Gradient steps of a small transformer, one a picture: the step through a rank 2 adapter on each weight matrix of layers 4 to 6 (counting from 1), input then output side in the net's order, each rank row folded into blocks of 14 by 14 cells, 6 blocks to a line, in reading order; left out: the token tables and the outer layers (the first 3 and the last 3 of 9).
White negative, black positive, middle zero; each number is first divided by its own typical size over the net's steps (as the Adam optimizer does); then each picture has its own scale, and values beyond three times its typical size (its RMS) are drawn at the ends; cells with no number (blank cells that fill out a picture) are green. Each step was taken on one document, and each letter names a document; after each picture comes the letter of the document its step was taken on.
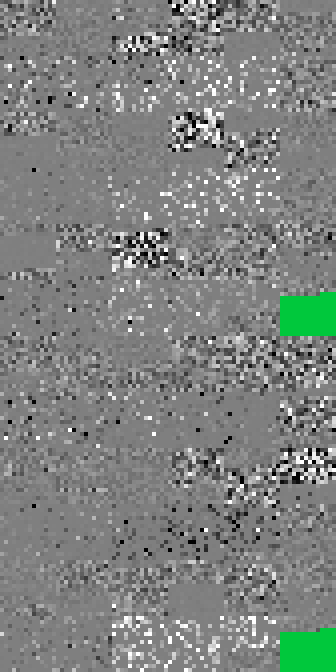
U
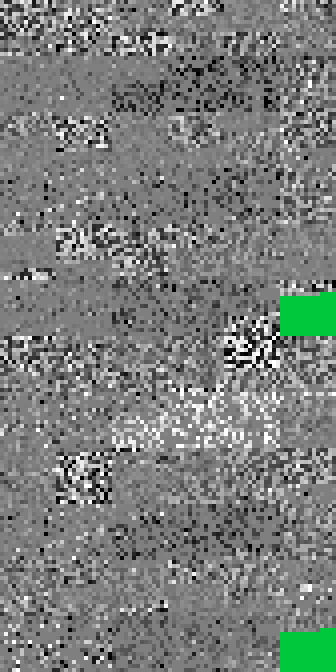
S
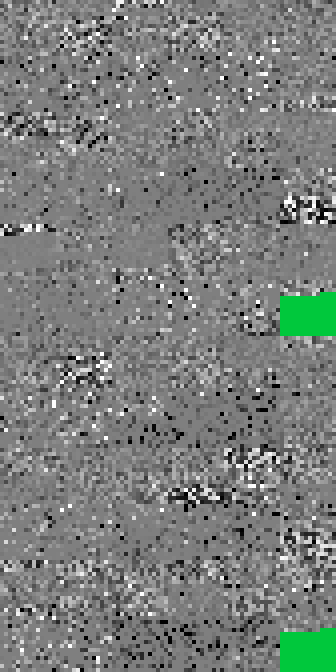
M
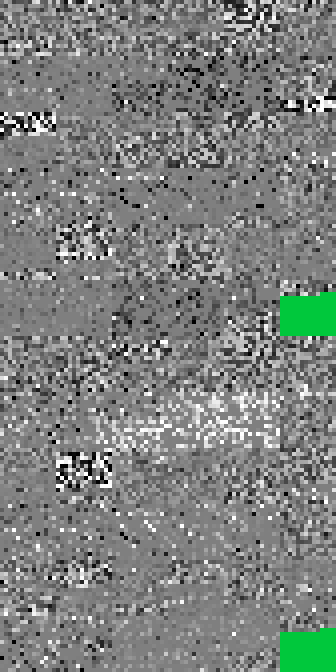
S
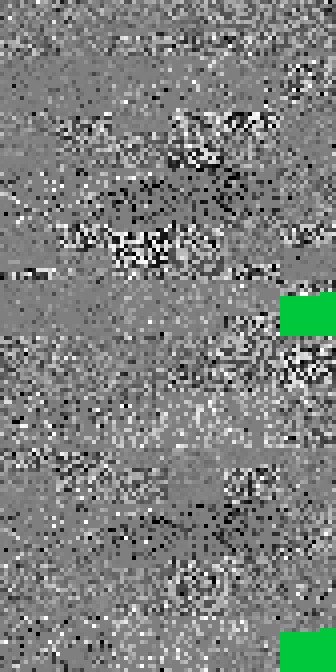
S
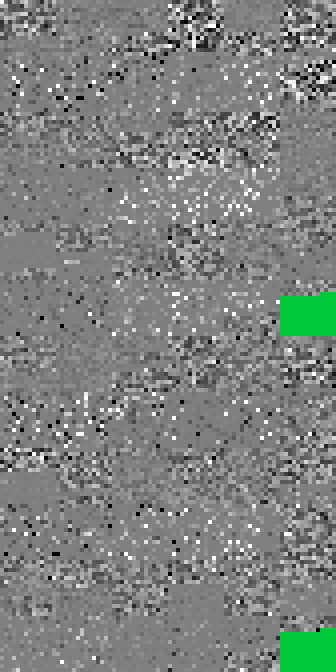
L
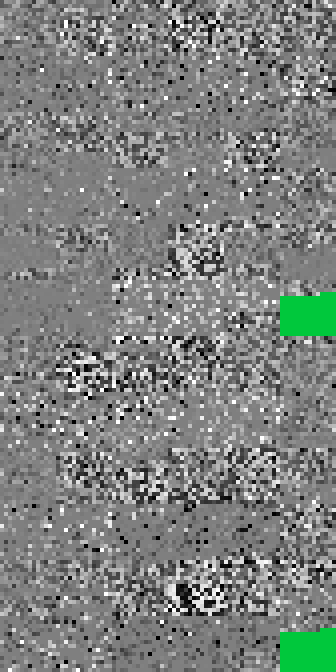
M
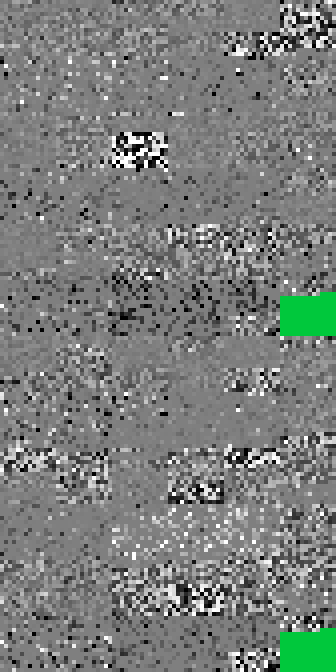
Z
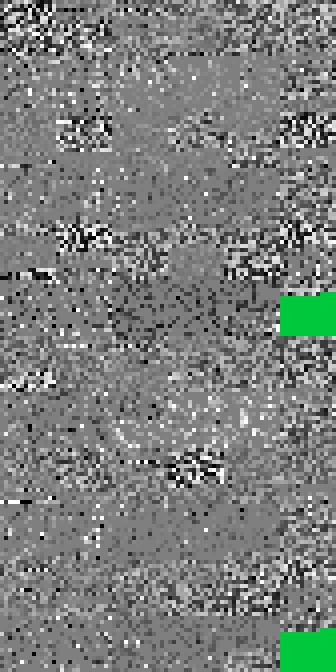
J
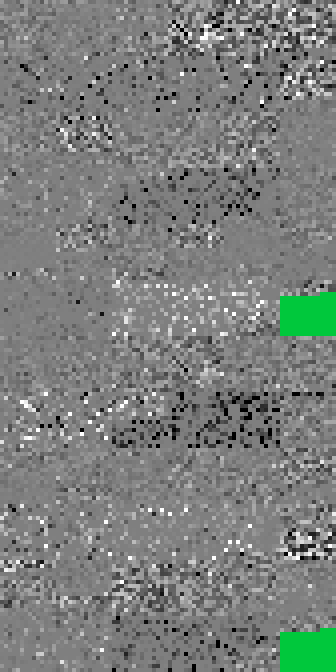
L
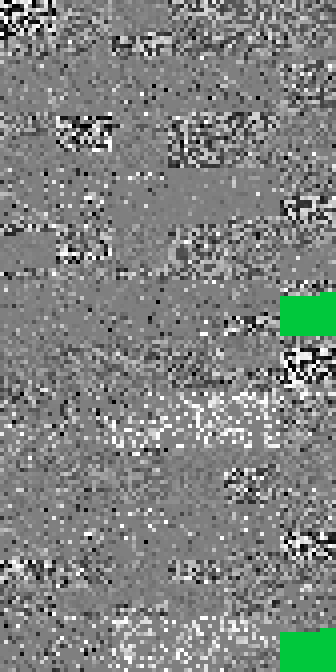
S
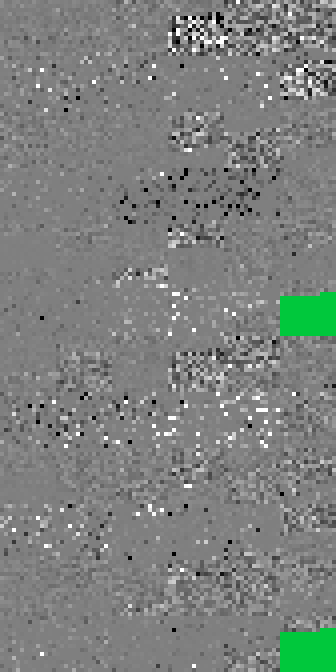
L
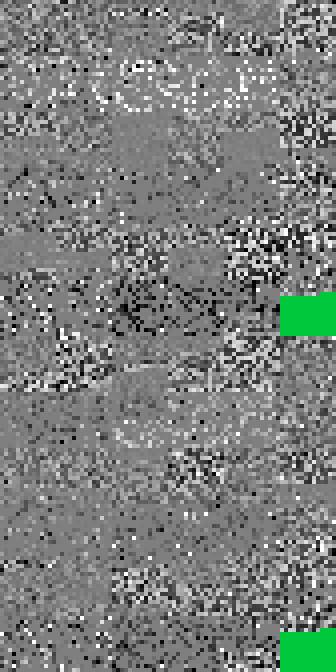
J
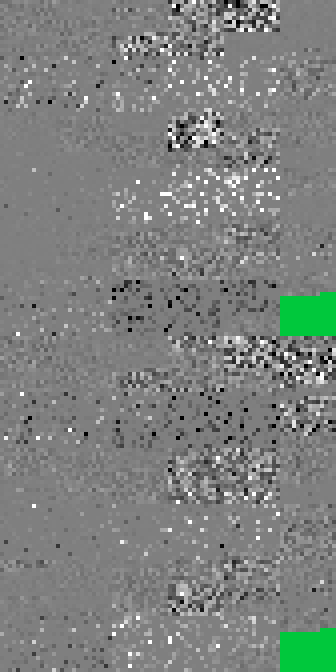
U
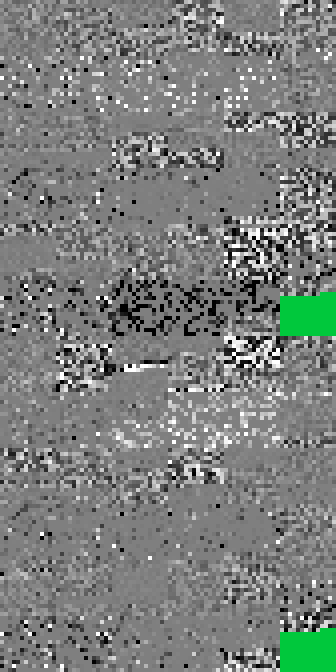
J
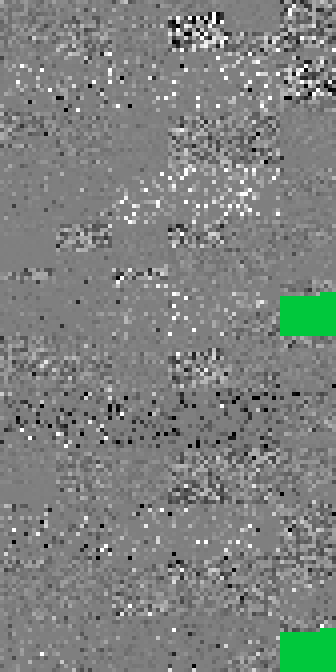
L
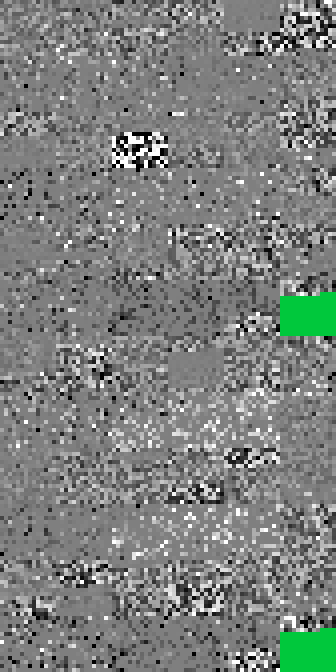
Z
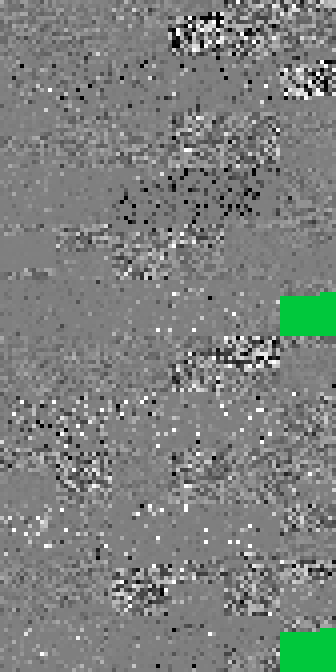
L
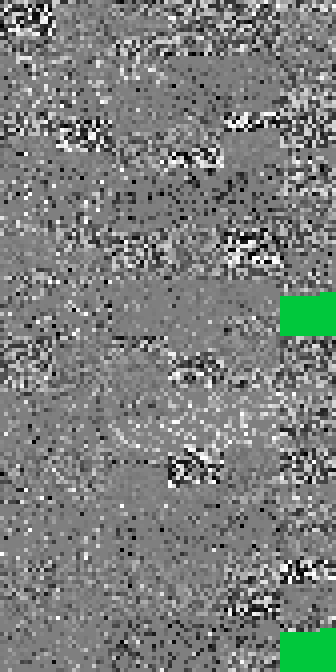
J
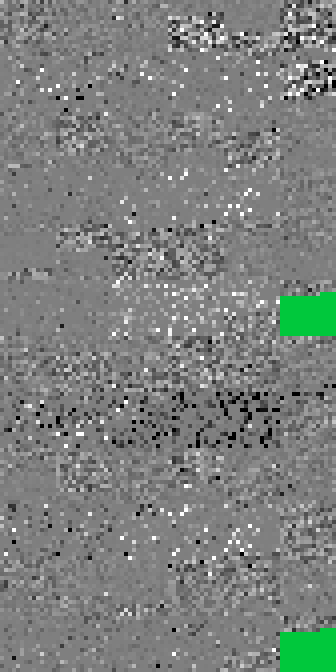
L
